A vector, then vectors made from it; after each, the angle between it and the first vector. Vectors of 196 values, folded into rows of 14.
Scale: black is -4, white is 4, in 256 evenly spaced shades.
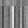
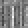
nearly parallel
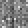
partly opposed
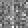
partly aligned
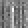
nearly parallel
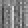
nearly parallel
